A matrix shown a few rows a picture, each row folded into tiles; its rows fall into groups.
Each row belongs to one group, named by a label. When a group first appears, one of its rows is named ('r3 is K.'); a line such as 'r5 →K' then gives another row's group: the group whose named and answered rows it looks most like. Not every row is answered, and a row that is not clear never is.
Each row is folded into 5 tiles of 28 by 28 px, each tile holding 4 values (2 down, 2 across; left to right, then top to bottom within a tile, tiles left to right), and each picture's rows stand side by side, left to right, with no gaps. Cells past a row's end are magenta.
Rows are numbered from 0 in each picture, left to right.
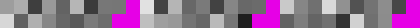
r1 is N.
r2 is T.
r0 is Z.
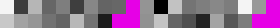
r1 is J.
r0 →N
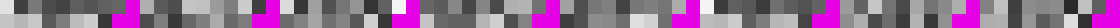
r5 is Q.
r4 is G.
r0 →Q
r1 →T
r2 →Q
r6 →J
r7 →Z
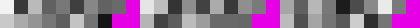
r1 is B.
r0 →N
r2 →J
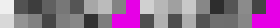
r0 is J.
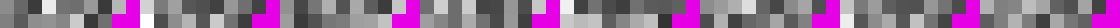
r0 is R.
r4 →Q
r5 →T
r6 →N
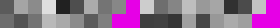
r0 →R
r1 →G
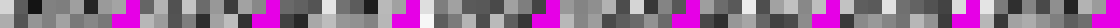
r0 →B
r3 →N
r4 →Z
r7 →B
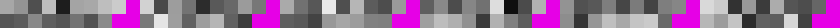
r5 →Z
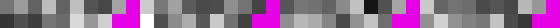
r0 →G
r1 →N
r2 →Z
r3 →J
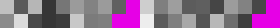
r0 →J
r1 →N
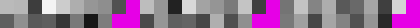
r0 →T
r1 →T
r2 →R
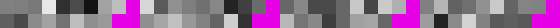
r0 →G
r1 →Q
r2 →Z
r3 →B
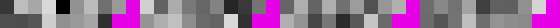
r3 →G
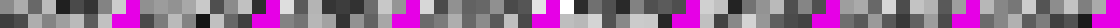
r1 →T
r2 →J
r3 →Q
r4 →Q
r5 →B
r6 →R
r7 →R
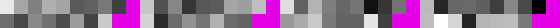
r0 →T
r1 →N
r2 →Q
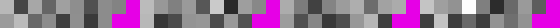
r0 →J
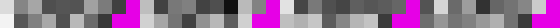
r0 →N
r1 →J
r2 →Q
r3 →R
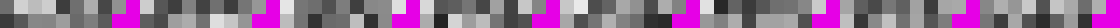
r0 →R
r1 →G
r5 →Q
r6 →B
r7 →R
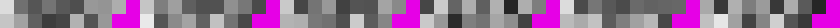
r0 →J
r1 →N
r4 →Q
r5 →N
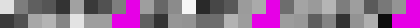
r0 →G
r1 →G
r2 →Z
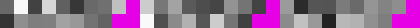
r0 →R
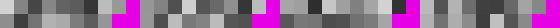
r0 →B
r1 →R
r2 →T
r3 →J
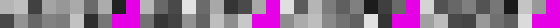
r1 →G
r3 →J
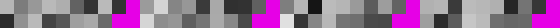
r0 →T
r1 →Z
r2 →B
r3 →B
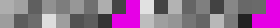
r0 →B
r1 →N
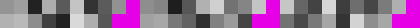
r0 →Z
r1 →Z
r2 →G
